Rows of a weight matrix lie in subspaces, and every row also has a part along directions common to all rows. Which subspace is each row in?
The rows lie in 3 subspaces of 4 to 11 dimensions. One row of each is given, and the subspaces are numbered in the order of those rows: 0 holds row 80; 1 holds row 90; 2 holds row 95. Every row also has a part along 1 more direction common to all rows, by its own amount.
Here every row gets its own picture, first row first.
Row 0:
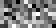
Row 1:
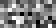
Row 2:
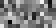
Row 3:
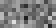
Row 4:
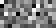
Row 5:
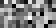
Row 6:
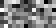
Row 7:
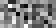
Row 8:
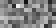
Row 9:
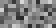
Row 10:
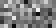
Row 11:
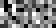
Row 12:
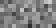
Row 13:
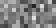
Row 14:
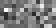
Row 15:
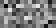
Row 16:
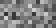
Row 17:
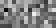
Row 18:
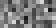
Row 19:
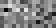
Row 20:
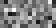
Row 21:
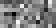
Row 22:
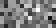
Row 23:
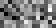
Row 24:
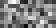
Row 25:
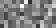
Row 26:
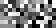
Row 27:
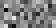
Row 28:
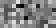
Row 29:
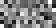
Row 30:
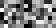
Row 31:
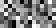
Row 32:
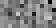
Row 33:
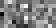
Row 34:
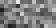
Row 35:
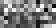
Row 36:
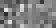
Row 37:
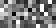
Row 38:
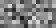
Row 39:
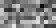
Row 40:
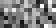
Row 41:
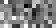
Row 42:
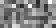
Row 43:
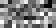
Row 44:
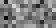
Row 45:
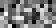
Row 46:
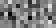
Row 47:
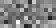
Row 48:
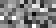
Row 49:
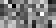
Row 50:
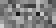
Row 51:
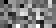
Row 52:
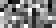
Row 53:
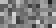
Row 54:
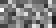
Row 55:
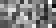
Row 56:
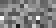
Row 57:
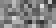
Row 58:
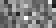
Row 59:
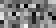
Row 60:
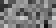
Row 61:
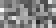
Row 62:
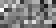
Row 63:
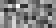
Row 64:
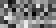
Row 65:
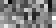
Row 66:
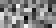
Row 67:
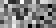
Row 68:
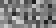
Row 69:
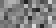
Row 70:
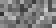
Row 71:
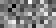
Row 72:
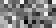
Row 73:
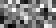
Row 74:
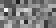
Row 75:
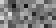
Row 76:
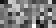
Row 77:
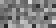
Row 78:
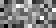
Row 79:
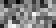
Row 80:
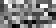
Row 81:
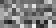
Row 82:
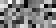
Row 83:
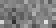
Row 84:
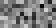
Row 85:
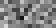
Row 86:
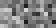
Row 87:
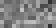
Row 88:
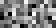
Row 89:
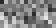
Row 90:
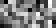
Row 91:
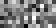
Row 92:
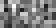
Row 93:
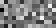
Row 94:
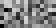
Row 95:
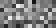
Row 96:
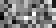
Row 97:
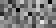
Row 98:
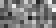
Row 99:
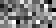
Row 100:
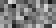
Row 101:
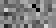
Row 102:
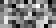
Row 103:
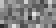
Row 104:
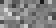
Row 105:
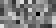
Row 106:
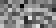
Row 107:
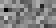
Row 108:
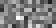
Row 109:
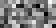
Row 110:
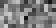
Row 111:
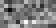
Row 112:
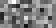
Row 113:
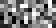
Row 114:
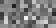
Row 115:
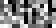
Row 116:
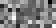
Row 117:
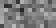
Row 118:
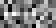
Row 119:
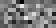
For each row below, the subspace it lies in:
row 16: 1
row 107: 0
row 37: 1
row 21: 1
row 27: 0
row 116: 1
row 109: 2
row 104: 1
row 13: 1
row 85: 2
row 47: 2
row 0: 0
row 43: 0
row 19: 0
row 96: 1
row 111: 0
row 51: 1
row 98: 2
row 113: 2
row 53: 1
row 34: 0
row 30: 2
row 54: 1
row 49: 1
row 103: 0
